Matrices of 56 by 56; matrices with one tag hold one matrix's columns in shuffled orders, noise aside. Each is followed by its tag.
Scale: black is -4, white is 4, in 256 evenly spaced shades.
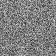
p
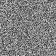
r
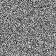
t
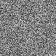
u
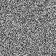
u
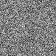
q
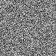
u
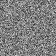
r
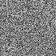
p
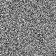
u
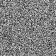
p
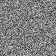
r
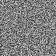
r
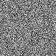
u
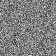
u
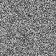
u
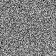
t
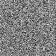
p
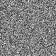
r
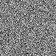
u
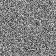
p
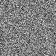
u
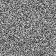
q
